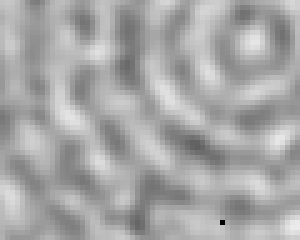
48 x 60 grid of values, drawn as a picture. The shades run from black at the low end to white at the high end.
Concentric rings centre on the top right. Neither half mirrors the other. There is no overall slope. The histogram is bell-shaped. One lone cell stands out, far lower than its neighbours.
